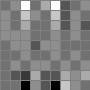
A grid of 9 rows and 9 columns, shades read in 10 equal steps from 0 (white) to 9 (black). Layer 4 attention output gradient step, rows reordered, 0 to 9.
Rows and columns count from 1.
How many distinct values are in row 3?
4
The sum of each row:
32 37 41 40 42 42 40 43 49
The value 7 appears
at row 8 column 3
